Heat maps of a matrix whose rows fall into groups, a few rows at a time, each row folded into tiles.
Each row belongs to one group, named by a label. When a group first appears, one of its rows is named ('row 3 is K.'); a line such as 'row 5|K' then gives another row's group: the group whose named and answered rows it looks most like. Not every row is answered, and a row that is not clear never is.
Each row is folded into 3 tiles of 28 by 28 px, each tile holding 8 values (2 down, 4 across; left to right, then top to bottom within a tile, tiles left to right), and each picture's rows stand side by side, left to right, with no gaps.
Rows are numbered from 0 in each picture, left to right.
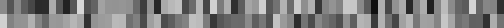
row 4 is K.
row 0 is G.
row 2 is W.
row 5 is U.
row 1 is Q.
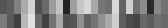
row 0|W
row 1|W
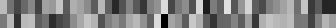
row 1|G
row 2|W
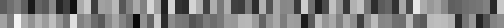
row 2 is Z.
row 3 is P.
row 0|G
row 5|K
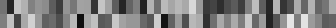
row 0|Q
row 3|Z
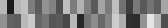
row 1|Q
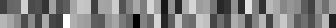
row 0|P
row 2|Q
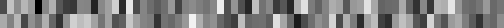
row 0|P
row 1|Z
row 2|U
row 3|W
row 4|Q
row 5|Q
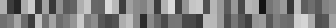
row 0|Z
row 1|Z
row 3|Z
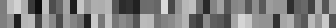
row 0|K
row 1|K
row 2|P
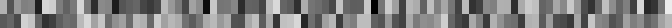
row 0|W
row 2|Z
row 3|P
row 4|W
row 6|U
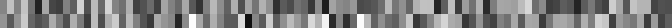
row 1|K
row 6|K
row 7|Z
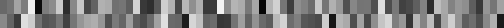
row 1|P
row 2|U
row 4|Z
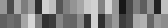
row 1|K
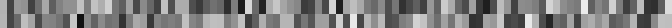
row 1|K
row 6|W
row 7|P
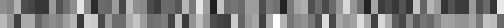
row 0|G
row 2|Q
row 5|G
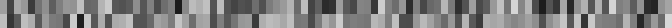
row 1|P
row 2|Q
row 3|Q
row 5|P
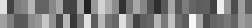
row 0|Z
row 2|U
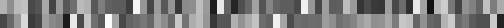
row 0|K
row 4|G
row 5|U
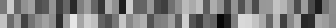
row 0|P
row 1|Z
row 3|P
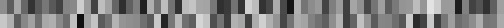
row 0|G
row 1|G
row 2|Q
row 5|K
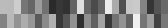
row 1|Z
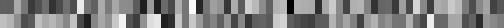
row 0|G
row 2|K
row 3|W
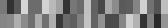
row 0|Z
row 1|Z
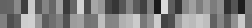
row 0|W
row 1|G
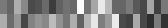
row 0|G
